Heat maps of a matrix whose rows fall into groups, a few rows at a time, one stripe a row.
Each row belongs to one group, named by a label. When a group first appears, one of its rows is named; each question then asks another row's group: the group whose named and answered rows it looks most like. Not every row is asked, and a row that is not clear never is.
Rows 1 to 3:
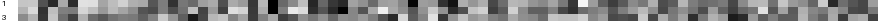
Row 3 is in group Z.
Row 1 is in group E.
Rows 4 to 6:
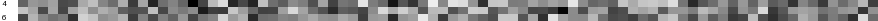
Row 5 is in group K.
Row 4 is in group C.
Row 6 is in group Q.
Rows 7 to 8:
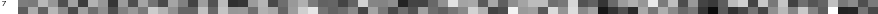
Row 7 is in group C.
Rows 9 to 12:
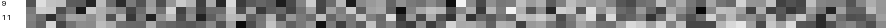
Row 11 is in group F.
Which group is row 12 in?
C
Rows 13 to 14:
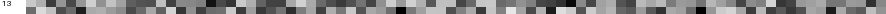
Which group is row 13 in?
K
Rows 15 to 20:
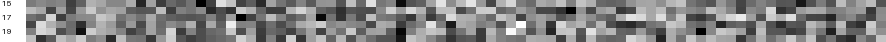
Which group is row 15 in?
C
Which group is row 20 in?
F
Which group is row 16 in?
K
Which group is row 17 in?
C
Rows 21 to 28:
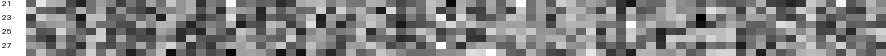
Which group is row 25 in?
F
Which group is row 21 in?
Q
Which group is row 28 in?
K
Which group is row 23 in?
Q
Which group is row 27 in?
Z
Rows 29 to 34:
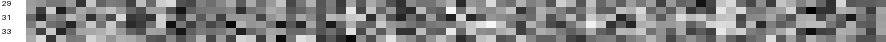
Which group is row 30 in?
C
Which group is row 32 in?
K
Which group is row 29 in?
Z
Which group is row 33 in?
C
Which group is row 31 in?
F
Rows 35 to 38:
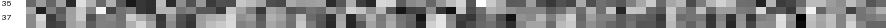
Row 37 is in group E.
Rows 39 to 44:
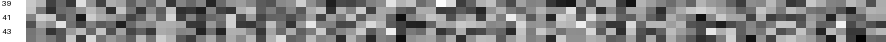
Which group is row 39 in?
K
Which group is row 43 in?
F
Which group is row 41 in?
Q
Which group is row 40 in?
F
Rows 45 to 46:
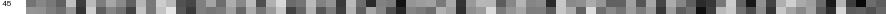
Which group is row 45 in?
Z
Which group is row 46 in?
Z
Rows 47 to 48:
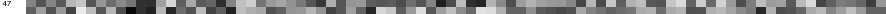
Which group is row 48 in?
K
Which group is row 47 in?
F
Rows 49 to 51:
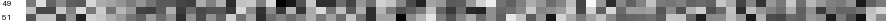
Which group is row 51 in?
Q
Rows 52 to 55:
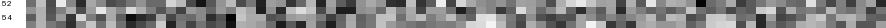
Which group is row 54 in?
K
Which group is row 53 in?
E
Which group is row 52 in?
Z
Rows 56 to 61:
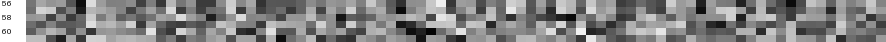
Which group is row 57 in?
Q
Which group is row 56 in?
Q
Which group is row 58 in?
K
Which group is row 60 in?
C
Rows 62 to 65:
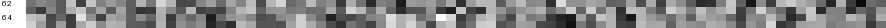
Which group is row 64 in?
K
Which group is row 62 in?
Z
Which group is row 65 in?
K
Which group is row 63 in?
F
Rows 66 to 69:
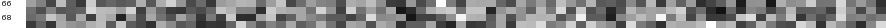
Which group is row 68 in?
C
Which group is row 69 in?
F
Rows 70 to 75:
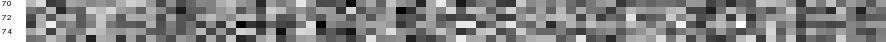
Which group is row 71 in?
C
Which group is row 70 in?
E
